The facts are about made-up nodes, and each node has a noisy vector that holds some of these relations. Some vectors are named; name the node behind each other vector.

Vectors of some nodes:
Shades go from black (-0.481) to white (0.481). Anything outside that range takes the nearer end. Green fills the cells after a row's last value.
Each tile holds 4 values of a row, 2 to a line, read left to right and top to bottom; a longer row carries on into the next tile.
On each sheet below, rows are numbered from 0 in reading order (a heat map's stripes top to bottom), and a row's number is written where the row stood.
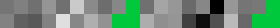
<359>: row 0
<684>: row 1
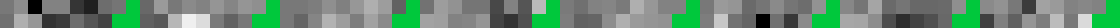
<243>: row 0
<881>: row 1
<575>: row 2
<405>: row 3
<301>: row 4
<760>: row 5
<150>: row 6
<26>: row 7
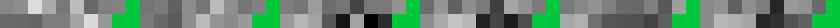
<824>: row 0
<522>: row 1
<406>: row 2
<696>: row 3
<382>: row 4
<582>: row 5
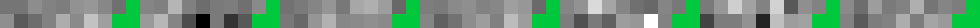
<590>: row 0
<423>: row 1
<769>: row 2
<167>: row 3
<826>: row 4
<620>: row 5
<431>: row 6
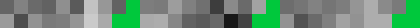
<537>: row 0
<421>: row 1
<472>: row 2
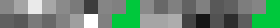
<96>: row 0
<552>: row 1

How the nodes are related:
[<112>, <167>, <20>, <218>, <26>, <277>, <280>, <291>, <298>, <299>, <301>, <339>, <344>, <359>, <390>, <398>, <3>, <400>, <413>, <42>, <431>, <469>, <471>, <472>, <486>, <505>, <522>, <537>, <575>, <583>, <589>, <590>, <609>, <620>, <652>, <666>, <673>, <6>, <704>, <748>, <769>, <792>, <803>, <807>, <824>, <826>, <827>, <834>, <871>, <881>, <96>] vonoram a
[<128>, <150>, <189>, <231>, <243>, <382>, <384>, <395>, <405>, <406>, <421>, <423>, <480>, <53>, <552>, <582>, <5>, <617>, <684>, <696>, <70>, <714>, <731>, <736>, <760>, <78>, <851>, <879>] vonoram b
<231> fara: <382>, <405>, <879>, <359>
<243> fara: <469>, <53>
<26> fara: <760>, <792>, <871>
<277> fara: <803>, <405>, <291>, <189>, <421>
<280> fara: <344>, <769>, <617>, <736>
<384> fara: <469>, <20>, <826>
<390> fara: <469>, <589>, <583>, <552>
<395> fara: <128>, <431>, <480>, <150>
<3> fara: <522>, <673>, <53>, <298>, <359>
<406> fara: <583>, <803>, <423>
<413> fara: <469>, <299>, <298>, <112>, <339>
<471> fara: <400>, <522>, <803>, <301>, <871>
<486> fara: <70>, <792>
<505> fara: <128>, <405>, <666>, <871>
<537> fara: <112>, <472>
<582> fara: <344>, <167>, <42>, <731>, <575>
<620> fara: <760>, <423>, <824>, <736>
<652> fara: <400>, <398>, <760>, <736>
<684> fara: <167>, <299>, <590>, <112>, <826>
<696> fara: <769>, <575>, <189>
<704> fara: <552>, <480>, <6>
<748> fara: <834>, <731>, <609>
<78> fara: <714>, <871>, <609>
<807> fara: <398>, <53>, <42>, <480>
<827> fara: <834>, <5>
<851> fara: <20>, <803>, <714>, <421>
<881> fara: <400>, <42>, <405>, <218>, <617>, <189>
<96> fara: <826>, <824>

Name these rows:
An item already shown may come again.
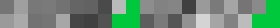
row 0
<231>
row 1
<871>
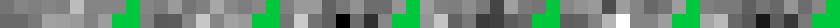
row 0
<400>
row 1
<666>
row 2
<760>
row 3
<731>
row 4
<505>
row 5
<70>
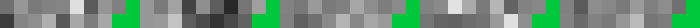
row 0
<652>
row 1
<395>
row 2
<666>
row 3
<824>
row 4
<583>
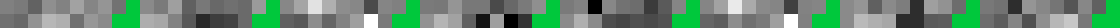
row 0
<42>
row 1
<150>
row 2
<96>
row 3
<406>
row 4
<53>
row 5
<96>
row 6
<582>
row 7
<469>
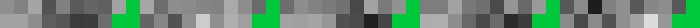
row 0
<128>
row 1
<609>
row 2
<189>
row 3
<421>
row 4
<413>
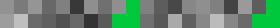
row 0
<714>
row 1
<390>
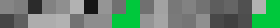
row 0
<807>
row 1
<231>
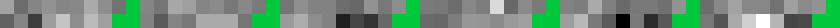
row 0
<609>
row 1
<20>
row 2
<617>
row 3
<398>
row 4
<423>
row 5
<277>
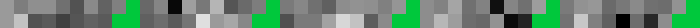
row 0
<5>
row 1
<3>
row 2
<471>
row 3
<851>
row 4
<760>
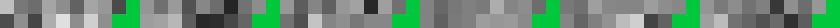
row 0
<748>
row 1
<480>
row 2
<704>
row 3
<589>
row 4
<803>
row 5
<714>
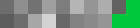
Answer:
<280>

